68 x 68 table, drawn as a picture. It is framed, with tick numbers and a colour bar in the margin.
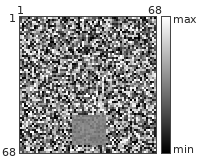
The bottom middle is the calmest part. No regular stripes run through it. In the bottom middle lies a patch that is calmer than the rest. No seam splits the table. No row or column stands out. The histogram is flat. The texture is fine-grained noise.
